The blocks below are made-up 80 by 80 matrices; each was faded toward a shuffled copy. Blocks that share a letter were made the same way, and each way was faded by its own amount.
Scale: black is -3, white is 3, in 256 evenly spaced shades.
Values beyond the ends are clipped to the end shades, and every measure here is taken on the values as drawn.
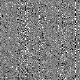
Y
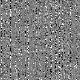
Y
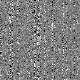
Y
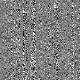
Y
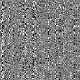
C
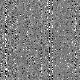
Y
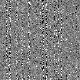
Y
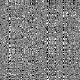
C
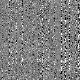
Y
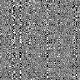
C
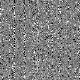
Y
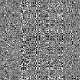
C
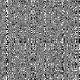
C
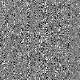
Y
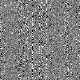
Y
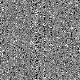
Y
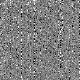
Y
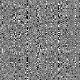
C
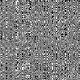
C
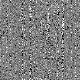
Y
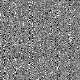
Y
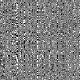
C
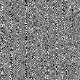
Y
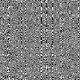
C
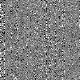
Y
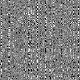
C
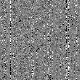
Y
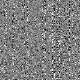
Y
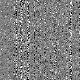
Y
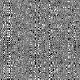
C
